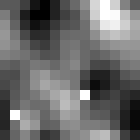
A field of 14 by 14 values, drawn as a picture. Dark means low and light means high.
Slope: none. Ninth with the highest average: top right. Average level on the scale: 40%. Lone odd cells: 2, each higher than its neighbours. Odd rows or columns: none.
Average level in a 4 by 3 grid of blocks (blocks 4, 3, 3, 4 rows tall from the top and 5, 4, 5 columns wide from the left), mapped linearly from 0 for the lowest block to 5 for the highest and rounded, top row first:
0 1 5 / 2 2 2 / 2 3 0 / 2 3 1
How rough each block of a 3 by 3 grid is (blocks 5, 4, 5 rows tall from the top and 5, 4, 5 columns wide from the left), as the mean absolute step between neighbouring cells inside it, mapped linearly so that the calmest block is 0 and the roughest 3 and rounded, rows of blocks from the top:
1 0 2 / 0 0 0 / 3 2 1
